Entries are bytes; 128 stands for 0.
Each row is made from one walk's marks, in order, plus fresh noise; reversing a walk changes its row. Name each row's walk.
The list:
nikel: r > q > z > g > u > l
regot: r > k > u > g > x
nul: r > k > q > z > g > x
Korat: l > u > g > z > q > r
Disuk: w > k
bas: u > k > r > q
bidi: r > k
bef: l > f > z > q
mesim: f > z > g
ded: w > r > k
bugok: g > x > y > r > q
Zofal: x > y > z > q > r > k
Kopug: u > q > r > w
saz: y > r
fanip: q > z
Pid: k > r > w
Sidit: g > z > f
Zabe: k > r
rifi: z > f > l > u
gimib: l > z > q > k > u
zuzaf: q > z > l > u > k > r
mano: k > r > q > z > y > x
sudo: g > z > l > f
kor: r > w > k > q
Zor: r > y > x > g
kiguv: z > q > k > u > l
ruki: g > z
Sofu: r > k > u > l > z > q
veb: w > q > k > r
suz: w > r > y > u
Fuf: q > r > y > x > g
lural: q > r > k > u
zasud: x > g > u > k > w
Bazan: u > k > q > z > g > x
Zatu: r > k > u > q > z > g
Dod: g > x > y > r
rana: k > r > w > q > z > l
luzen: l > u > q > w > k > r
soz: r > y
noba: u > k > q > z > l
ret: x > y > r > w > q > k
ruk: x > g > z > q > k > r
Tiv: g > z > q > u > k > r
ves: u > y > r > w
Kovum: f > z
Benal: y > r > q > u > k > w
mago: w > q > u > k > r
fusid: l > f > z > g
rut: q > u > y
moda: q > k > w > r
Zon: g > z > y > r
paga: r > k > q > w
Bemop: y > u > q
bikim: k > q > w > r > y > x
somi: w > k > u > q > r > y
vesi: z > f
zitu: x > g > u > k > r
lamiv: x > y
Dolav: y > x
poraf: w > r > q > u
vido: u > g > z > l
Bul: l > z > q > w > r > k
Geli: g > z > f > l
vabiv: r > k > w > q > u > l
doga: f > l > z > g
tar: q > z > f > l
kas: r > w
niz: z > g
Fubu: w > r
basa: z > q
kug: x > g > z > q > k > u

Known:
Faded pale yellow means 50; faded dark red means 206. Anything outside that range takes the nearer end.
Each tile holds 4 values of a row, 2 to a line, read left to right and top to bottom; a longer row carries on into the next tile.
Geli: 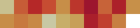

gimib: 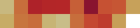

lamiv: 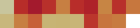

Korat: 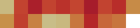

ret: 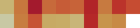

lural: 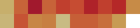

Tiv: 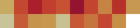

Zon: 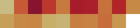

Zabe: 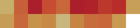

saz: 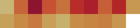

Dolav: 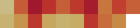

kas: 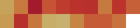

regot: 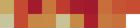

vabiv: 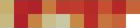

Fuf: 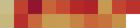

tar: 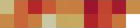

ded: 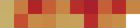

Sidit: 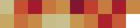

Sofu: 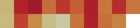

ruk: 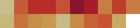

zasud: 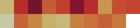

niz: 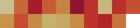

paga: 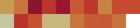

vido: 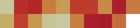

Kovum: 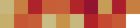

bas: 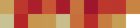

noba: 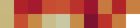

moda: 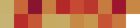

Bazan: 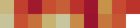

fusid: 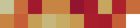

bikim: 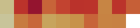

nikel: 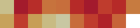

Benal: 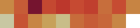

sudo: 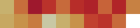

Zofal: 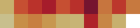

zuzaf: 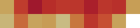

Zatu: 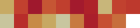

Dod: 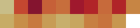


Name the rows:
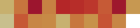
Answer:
mago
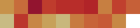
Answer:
Pid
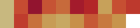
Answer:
Zor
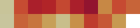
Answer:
kug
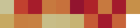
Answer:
vesi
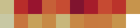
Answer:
zitu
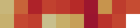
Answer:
fanip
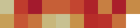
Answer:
basa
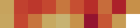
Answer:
Bul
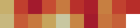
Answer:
nul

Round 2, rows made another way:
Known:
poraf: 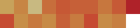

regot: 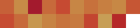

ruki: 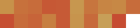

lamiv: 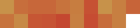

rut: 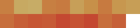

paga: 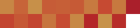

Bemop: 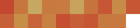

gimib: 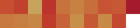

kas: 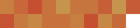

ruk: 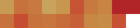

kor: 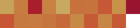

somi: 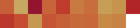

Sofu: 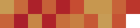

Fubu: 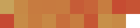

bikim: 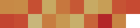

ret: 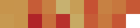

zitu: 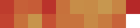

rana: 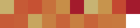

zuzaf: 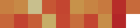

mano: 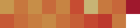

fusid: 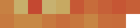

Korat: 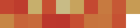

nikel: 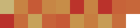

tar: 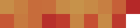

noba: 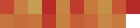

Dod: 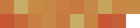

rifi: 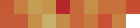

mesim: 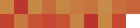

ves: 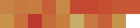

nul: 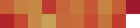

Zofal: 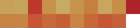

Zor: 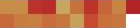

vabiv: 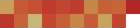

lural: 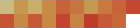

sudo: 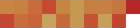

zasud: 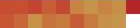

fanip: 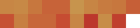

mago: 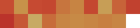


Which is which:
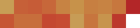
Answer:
Geli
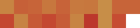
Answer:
Kovum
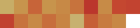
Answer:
veb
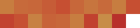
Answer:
bidi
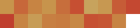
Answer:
Pid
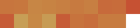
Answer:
saz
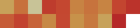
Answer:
Tiv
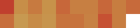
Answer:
Dolav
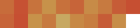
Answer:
niz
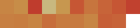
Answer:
bef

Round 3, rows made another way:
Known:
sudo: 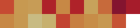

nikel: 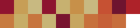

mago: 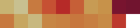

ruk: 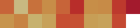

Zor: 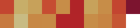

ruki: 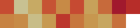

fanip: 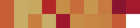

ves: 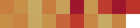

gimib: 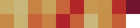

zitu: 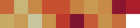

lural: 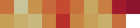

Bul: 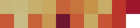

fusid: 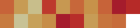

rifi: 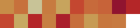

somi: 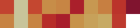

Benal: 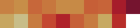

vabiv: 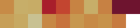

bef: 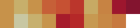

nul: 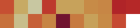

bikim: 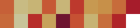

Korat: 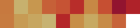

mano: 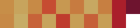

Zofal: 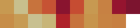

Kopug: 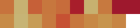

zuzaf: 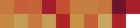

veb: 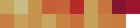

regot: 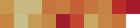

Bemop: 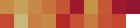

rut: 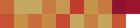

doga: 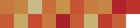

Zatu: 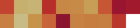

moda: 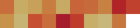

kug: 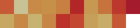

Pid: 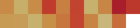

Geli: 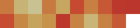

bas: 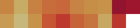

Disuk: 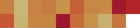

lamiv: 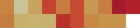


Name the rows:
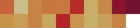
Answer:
kiguv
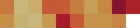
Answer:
bidi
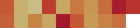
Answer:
niz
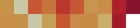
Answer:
Tiv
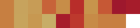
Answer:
saz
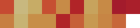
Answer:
soz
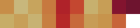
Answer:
Sofu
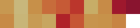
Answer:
basa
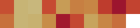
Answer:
mesim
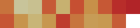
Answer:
Sidit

